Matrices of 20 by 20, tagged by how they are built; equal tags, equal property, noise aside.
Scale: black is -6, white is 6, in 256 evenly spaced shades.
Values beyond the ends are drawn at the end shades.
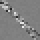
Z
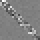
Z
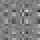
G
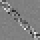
Z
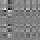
G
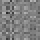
G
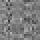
G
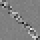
Z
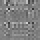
G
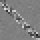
Z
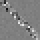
Z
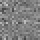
G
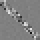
Z
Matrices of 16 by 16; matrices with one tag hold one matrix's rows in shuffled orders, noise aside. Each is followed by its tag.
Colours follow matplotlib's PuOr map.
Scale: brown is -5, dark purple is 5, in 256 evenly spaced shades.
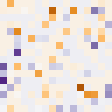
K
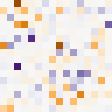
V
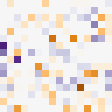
K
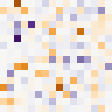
V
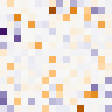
K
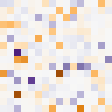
V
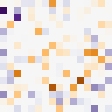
K
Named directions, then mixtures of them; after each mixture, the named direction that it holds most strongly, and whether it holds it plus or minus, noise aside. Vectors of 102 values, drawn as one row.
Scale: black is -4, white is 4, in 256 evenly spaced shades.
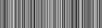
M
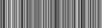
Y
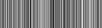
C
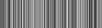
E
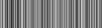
Y, minus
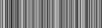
Y, minus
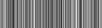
M, minus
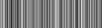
Y, minus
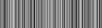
M, plus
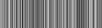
E, minus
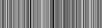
C, plus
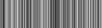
Y, plus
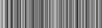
Y, minus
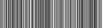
C, minus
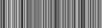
Y, plus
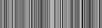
C, minus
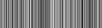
C, minus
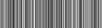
M, minus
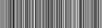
M, minus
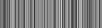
M, plus
